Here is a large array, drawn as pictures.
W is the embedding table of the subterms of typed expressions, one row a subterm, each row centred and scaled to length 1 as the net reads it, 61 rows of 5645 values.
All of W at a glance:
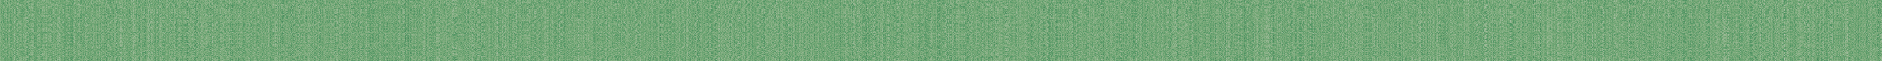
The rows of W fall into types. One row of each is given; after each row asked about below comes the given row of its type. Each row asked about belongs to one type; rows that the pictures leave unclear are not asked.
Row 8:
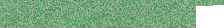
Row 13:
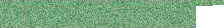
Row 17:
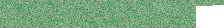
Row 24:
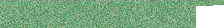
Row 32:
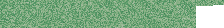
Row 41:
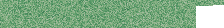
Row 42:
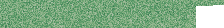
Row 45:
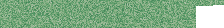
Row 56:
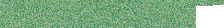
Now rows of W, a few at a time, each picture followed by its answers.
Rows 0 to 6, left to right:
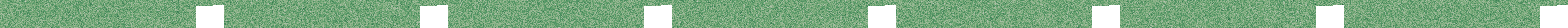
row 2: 56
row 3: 42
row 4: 24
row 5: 24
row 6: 45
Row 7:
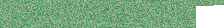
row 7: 45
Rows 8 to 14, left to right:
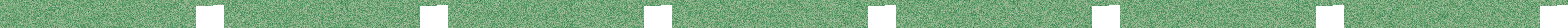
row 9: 13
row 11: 13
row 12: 41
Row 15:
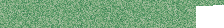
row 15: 45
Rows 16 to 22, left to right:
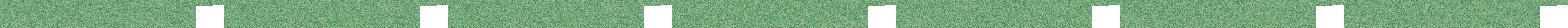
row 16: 13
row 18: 17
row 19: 42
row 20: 56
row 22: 32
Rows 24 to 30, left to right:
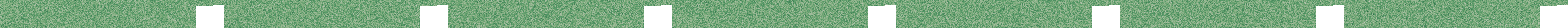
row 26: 32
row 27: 41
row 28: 45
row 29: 45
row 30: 56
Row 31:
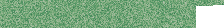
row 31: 24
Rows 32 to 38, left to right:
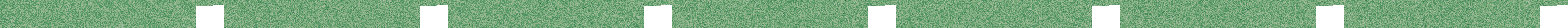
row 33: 17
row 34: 41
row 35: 56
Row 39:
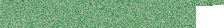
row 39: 56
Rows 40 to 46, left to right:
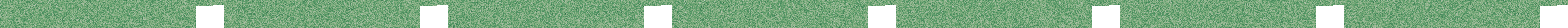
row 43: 32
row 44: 24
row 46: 32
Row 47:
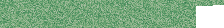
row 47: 13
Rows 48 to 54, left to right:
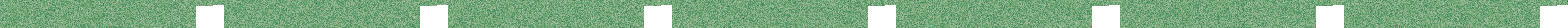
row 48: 8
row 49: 41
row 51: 13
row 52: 42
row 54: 45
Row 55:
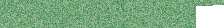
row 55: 13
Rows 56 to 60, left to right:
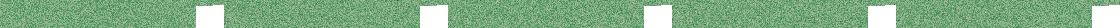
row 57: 41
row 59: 17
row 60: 41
